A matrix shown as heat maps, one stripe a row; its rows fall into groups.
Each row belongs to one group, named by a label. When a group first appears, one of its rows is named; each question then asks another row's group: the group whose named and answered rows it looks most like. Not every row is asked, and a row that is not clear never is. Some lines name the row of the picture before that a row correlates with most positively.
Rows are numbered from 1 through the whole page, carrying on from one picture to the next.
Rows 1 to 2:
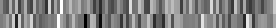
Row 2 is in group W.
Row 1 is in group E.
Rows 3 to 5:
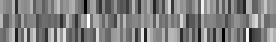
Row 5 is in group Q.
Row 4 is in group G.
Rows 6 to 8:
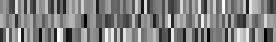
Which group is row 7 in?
W
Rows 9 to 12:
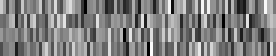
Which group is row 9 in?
W
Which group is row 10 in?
Q
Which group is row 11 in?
E
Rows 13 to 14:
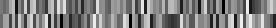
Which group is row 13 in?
Q
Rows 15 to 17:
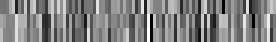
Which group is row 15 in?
Q
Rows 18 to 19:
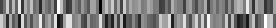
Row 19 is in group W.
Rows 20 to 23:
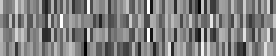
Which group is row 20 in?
G
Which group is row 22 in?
G
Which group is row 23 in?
W
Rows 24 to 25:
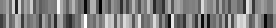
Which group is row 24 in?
W
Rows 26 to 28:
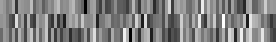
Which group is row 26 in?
W
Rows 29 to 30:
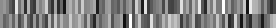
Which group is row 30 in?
E
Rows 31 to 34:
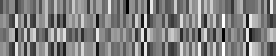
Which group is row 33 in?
Q
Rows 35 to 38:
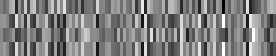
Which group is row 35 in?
Q
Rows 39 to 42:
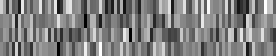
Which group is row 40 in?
W
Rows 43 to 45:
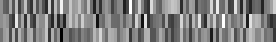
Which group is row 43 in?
E
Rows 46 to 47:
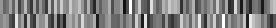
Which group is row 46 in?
E
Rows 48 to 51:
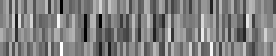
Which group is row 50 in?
W
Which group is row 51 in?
E
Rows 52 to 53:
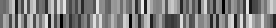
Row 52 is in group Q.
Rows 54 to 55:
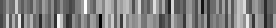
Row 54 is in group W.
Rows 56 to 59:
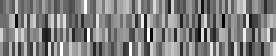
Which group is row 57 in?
Q
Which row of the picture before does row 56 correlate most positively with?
54
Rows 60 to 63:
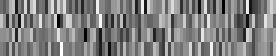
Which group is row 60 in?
Q
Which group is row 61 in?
W
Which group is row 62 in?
W
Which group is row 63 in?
E
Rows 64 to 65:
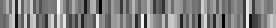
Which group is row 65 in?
Q
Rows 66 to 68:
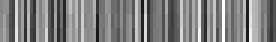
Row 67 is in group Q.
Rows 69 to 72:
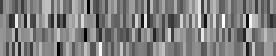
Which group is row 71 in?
W
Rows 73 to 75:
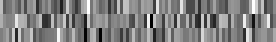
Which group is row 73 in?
G
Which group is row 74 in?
G
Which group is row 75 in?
W
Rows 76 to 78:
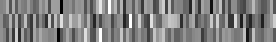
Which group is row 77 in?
E
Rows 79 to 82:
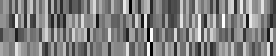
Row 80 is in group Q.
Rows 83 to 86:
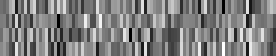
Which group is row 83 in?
Q
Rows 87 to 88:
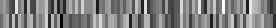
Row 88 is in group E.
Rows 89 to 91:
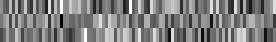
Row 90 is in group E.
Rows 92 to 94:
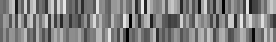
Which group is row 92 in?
Q
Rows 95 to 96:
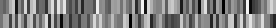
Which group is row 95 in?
Q
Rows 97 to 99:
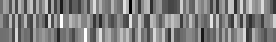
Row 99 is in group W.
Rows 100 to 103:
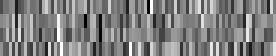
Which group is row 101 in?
W
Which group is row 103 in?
E
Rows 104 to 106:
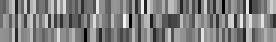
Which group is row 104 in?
Q
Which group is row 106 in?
W
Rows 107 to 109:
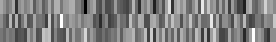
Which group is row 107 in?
W
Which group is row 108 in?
E
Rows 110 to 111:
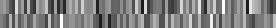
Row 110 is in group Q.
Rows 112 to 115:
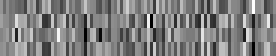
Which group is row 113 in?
G
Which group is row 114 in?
W
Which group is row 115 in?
G
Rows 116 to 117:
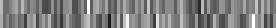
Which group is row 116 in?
G
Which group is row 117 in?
G
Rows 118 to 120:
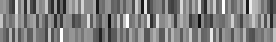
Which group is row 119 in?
G
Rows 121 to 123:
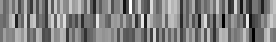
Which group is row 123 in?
G
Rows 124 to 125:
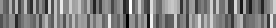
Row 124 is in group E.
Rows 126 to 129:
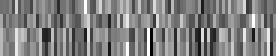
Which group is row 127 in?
G
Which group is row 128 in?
G
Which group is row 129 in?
G
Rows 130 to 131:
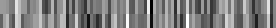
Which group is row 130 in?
G
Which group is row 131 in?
G
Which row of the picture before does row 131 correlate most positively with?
129
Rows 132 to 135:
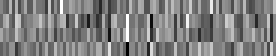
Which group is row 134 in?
G
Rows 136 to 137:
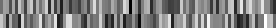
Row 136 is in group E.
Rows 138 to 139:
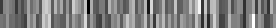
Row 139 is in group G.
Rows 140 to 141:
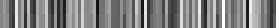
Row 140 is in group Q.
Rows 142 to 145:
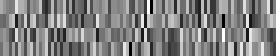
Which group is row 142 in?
G
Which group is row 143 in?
Q
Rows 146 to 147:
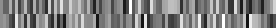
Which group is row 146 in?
E
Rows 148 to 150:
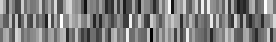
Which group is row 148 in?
W
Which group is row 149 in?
E
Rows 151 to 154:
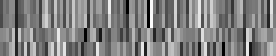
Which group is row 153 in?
W
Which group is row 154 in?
Q
